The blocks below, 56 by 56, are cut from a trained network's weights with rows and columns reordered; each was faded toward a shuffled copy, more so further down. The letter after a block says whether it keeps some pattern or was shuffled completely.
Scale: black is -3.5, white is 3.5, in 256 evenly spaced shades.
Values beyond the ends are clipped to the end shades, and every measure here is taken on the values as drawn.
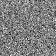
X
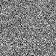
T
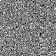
T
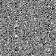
T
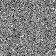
X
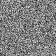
X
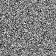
X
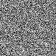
X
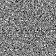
T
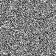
X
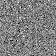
X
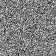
X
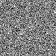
T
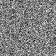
T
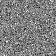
X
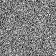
X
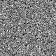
X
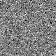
X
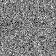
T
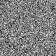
X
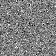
X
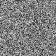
T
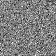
T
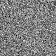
X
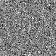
T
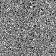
T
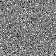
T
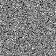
X
